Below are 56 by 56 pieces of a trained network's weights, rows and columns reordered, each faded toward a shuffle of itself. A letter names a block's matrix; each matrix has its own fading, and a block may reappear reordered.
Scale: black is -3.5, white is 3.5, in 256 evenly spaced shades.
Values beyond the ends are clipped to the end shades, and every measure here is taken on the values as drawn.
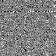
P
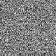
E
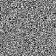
E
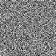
E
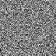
E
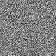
E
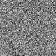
E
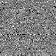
P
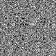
P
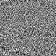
E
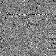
P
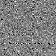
P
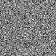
E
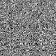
P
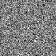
E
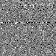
P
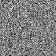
E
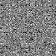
P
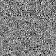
P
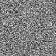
E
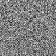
E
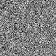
E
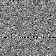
P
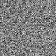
E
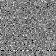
P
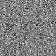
E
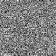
E
